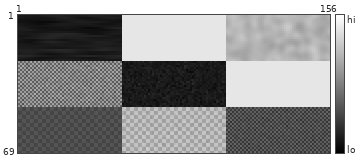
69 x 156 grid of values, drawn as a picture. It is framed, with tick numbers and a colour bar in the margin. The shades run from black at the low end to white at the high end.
The table splits into 3 rows of 3 panels. Panel 1,1: very low, streaked across, faint in contrast. Panel 1,2: very high, flat. Panel 1,3: high, blotchy, faint in contrast. Panel 2,1: middling, checkered, strong in contrast. Panel 2,2: very low, fine-grained, faint in contrast. Panel 2,3: very high, flat. Panel 3,1: low, checkered, faint in contrast. Panel 3,2: high, checkered. Panel 3,3: low, checkered.
